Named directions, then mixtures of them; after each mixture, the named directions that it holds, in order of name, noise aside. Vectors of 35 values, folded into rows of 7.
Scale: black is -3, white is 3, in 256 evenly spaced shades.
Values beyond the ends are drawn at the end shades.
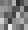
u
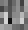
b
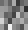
u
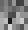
b, u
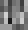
b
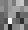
b, u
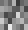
u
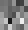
b, u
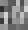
b, u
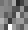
u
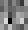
b, u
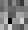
b, u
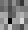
b, u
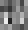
b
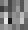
b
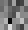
b, u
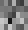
b, u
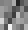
u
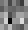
b, u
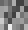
u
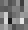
b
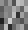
u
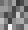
u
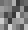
u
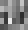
b
